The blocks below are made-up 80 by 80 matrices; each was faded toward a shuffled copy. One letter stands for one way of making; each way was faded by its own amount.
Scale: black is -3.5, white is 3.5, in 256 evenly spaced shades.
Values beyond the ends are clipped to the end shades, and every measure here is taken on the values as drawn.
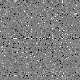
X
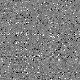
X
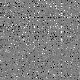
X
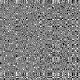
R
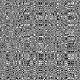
R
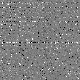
X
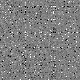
X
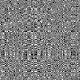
R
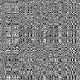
R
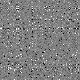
X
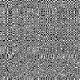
R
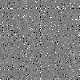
X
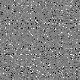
X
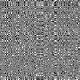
R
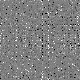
X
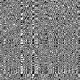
R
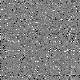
X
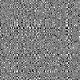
R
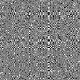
R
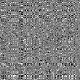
R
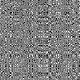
R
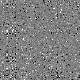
X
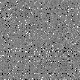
X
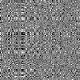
R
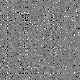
X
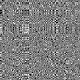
R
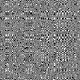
R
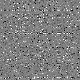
X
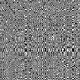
R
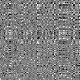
R
